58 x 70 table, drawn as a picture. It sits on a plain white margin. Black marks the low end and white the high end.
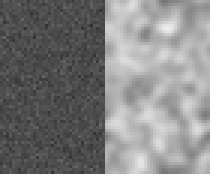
It is made of 1 by 2 panels. Panel 1,1: low, fine-grained, faint in contrast. Panel 1,2: high, blotchy.
